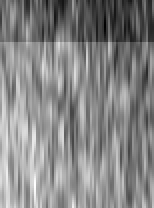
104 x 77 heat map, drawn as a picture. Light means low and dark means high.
The halves do not mirror each other. Values rise toward the top right. A horizontal seam about 20% of the way down splits the table, and the top part is higher. The ninth with the lowest average is the bottom left. Streaks run downward. Overall the values sit about 50% of the way up the scale.
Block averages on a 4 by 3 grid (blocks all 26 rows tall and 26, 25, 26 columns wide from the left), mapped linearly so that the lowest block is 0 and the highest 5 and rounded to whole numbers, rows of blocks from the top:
345 / 123 / 022 / 012
